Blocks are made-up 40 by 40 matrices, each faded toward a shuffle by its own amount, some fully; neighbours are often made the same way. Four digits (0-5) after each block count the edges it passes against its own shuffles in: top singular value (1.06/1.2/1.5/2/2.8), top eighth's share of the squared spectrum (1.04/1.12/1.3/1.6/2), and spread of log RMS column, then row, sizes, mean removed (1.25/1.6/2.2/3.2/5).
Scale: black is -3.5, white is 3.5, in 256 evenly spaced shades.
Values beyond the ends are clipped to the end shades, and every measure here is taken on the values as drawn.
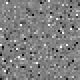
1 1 0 0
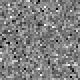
0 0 0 0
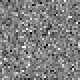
1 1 0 0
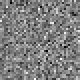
2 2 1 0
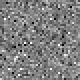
0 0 0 0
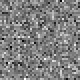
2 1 0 0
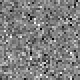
0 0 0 0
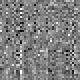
4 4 2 2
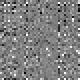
4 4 3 1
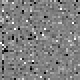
2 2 1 1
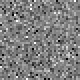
1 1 0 0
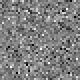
2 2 0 0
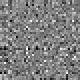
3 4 2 2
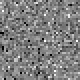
1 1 0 0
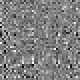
4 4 2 2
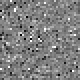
0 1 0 0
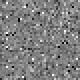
0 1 0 0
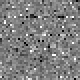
2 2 0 2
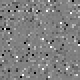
2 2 0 1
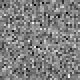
1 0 0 0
